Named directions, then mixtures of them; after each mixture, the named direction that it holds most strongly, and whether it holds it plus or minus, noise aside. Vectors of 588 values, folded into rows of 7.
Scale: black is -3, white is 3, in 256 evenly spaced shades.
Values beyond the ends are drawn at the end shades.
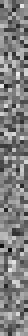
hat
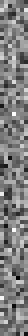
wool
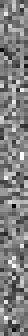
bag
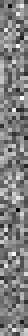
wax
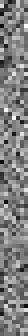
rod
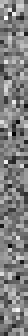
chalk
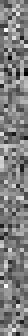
hat, minus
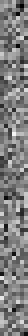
wax, minus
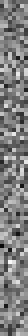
hat, plus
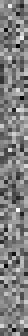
wax, minus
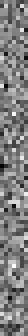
hat, plus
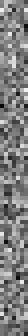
wool, plus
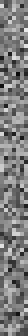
hat, minus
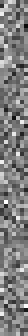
rod, minus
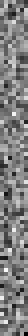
wool, plus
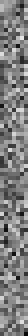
wax, minus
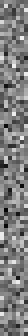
wool, plus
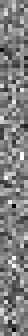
bag, plus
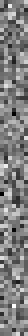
wool, minus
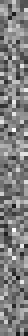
wool, plus
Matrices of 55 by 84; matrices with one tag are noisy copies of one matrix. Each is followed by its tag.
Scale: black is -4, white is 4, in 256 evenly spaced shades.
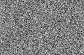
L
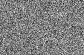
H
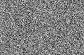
L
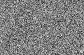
L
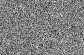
H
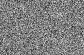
H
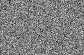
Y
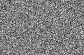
Y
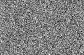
L
